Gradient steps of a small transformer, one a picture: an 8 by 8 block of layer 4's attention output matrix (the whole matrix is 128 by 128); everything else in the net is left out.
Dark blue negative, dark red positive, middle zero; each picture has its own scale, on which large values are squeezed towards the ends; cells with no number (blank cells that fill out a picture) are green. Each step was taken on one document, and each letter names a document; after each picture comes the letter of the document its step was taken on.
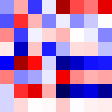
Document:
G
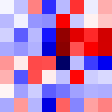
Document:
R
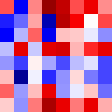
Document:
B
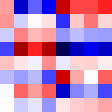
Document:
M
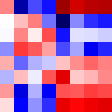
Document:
G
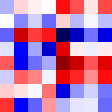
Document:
M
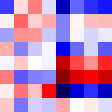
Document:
M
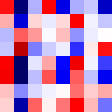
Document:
R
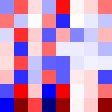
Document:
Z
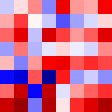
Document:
Z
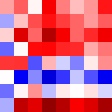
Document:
Z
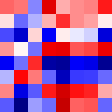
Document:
B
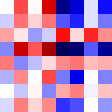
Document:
M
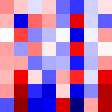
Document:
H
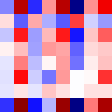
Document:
H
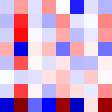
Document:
H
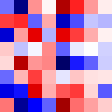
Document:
R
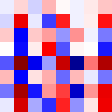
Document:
H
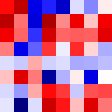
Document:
B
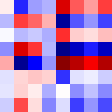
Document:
M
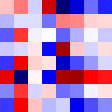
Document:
R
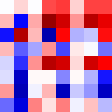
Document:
B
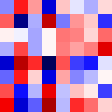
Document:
Z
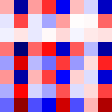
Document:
H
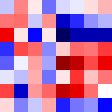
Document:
R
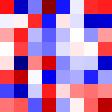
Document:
B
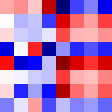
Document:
M
